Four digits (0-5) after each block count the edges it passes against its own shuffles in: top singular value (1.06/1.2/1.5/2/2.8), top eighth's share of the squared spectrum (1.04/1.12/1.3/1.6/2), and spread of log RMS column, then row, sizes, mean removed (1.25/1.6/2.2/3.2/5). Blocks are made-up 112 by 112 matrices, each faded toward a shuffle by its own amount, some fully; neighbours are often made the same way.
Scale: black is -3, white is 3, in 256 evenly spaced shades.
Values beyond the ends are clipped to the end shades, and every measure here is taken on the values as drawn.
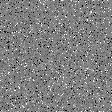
2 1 0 0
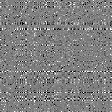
5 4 3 3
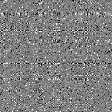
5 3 2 3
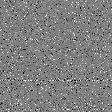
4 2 0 1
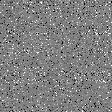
4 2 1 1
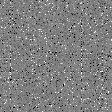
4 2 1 0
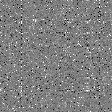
3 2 1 1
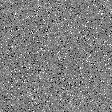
0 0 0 0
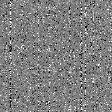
3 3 3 0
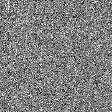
0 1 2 0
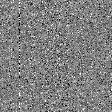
2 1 3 0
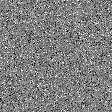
0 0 0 0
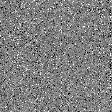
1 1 2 0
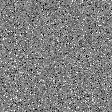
0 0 0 0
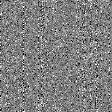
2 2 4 0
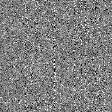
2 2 3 0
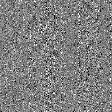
1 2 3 0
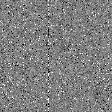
2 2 2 1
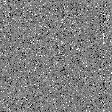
1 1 2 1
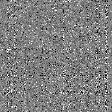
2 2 3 2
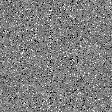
1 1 2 1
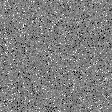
0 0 0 0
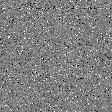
1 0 0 1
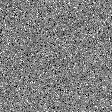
1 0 0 0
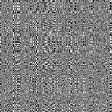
5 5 4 3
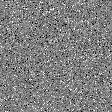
0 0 0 0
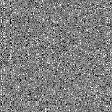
4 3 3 2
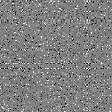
4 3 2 2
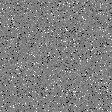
3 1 0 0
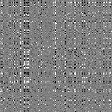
5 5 4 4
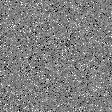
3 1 0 0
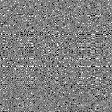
5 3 2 3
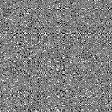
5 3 2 3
